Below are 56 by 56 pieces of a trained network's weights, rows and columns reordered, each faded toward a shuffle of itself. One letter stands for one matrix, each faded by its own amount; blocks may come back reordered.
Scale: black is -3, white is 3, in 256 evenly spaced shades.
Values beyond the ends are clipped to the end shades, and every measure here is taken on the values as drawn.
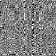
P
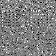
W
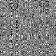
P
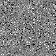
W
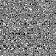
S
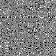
W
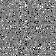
W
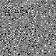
W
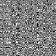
P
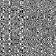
P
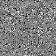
W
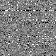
S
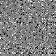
W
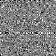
S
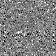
S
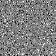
W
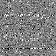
S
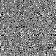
S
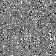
W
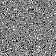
W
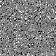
W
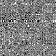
S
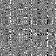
P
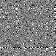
S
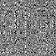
P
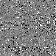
W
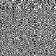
P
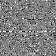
S
